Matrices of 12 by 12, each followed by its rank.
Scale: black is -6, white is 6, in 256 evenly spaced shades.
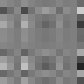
one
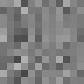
two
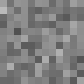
full rank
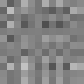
two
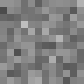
full rank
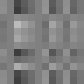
one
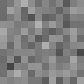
full rank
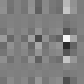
one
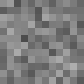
full rank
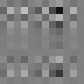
one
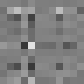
two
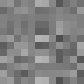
two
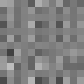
two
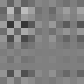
one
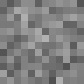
full rank
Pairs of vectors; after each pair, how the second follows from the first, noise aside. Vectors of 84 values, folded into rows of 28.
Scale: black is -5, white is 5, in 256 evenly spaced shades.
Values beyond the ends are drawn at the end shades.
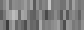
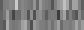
wrapped around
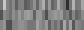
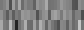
reversed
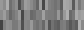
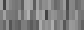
wrapped around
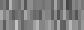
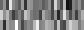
scaled up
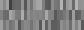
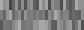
sign-scrambled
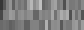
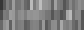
sign-scrambled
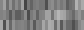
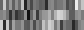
scaled up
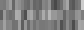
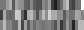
scaled up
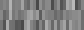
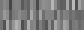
sign-scrambled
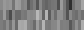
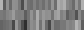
wrapped around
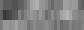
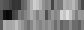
scaled up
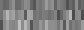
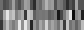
scaled up
